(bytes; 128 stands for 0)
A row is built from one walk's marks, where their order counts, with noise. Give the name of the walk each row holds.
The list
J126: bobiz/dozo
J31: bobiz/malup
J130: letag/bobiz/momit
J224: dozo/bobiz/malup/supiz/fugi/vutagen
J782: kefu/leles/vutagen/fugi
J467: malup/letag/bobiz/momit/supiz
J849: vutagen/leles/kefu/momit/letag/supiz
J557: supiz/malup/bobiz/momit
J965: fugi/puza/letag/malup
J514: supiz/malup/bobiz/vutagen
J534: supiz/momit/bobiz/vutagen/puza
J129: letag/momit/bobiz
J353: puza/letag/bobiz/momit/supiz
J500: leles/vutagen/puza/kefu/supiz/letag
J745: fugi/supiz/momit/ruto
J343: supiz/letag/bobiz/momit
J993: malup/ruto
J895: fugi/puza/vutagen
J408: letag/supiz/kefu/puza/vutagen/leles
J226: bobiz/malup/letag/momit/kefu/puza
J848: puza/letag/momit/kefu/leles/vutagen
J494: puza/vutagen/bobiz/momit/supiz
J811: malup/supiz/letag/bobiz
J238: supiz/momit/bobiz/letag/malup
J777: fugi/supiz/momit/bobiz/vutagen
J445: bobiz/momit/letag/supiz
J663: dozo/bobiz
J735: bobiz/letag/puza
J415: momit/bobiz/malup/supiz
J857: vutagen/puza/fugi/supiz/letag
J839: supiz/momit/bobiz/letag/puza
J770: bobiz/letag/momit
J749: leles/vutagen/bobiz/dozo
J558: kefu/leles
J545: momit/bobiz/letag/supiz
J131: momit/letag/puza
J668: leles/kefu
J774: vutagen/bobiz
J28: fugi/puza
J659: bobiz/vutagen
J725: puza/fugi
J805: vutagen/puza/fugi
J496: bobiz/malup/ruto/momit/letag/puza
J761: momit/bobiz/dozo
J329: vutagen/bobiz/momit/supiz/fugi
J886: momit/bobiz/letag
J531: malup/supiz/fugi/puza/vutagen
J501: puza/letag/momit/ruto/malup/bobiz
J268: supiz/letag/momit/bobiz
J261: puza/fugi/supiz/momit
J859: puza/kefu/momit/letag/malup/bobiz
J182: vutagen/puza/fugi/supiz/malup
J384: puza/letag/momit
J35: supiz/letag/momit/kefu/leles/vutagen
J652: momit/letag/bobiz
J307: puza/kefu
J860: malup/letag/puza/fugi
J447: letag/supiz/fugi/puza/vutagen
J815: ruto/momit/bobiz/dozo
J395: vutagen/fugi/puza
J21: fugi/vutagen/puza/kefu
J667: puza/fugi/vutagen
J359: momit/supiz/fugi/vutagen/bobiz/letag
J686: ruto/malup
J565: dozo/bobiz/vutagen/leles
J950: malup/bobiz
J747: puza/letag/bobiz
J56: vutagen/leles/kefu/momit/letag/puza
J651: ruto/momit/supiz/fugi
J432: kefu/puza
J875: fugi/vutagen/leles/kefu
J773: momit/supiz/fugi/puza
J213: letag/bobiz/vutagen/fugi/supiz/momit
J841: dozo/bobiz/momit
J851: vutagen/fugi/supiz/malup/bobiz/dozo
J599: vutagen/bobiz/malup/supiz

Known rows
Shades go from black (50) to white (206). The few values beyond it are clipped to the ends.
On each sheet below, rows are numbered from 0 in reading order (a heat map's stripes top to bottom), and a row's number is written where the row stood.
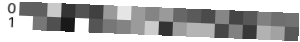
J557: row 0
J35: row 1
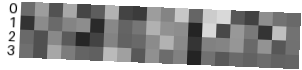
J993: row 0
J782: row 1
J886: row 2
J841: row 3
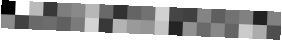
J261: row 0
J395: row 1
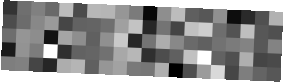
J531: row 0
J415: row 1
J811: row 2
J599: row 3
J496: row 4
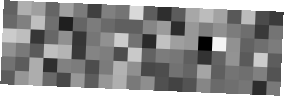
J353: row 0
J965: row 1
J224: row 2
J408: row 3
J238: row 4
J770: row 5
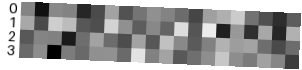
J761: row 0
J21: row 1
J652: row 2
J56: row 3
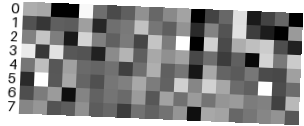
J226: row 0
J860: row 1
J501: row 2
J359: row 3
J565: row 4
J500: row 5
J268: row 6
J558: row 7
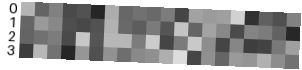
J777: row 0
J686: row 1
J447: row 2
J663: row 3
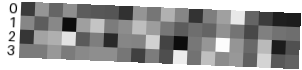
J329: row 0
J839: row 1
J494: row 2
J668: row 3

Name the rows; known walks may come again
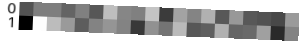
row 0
J895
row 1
J857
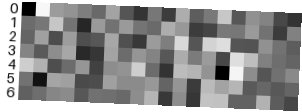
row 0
J182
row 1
J384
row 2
J993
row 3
J667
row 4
J224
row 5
J126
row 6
J415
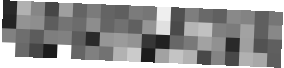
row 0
J774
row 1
J950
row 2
J467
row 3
J35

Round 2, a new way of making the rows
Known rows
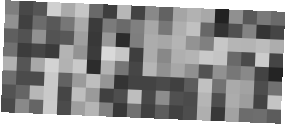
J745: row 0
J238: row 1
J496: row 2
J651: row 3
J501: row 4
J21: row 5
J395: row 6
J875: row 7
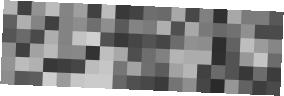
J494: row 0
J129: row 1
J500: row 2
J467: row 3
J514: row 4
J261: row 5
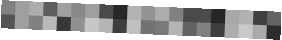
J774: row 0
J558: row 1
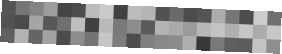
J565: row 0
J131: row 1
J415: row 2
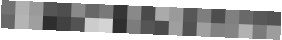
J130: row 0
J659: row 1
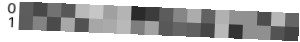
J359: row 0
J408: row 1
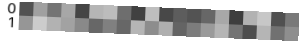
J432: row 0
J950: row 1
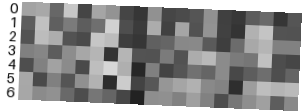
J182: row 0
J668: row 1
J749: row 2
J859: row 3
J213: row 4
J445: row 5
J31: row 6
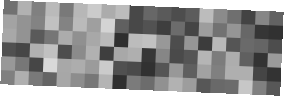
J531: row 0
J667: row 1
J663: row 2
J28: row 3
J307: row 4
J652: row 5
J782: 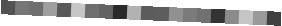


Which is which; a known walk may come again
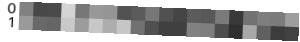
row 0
J857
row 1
J261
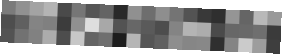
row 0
J599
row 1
J777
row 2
J782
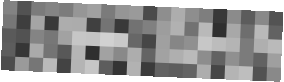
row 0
J343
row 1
J329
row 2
J773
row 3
J839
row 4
J432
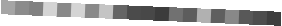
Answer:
J667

